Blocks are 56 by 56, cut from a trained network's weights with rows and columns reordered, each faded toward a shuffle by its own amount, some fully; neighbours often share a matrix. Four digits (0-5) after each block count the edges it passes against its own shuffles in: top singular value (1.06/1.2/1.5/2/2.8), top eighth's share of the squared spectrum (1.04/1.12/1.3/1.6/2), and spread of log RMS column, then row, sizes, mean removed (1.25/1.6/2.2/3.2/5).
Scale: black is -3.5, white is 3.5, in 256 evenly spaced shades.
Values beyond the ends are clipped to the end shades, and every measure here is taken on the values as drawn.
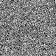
0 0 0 0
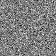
0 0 0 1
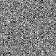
3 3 2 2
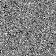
0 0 0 0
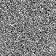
2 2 0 0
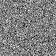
0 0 0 0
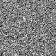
2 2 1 0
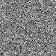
1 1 0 0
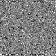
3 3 0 1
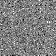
1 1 0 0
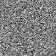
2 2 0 0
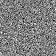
0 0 0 0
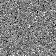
0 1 0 0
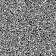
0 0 0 0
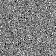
0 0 0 0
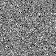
0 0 0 0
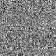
2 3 1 2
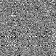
3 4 0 2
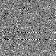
3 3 1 2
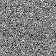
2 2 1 1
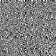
3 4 2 2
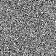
1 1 0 0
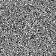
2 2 0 1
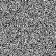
2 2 0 1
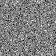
1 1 0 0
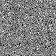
1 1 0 0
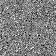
0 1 0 1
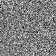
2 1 0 0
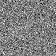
1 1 0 0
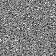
1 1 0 0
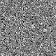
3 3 2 1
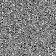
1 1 0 0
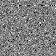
2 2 0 1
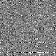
3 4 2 2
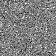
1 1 0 0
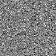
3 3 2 1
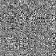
3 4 2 2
